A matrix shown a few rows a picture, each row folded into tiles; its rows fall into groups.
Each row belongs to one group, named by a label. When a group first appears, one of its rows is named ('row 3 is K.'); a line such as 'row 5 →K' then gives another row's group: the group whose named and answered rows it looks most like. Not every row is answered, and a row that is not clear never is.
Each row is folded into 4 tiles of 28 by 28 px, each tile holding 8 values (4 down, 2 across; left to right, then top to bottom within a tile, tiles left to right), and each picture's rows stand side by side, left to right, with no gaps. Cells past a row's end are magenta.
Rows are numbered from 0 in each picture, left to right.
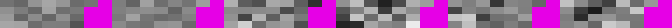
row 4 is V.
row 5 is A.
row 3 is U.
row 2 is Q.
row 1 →V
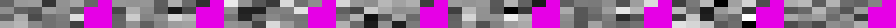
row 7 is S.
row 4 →Q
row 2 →A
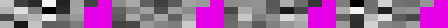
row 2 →Q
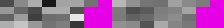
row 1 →A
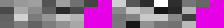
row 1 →S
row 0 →Q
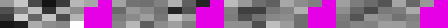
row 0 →U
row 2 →A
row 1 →Q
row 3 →A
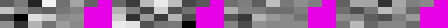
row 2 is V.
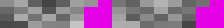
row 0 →U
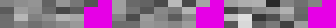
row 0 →Q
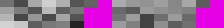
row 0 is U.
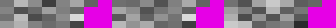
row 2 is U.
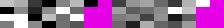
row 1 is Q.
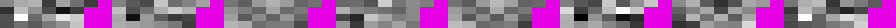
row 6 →U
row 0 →Q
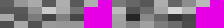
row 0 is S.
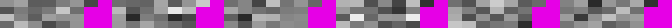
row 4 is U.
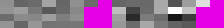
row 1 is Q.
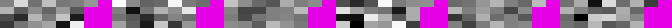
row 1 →A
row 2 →A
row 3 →V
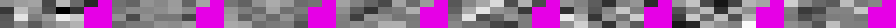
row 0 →Q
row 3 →A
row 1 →S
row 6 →U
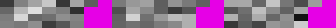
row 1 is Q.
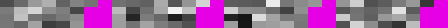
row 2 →V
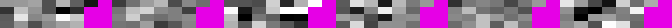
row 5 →A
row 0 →Q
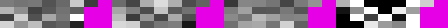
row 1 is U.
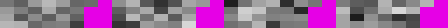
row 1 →U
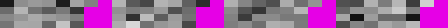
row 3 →S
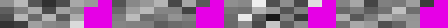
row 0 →U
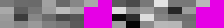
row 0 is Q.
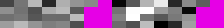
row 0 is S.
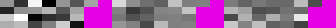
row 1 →A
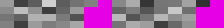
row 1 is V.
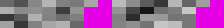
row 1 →A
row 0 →V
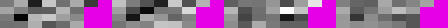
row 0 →V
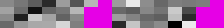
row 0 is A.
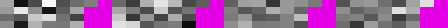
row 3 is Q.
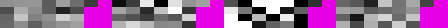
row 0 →Q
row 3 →V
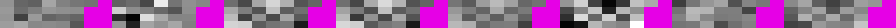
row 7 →U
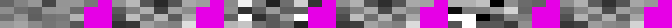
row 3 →U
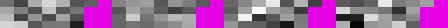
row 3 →V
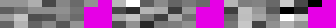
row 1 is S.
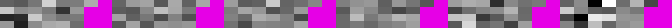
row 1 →S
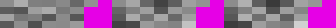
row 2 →U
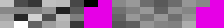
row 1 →U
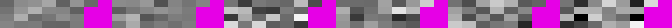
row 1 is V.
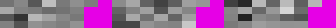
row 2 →S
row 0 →V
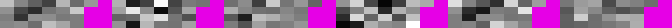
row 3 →U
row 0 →A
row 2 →V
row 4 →A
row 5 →Q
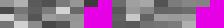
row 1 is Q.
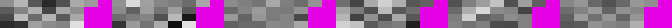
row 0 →U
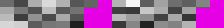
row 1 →S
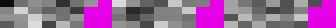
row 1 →A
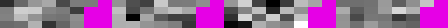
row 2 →U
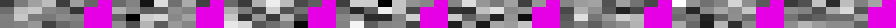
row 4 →S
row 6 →A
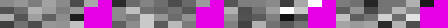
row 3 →V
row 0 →S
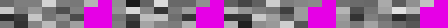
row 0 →V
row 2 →V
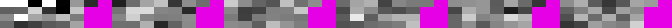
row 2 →A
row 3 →Q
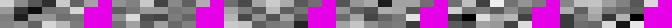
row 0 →A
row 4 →V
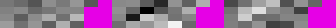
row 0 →V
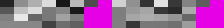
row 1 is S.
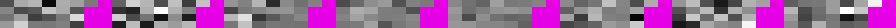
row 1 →S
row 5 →S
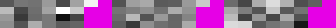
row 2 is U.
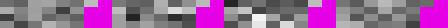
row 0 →V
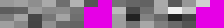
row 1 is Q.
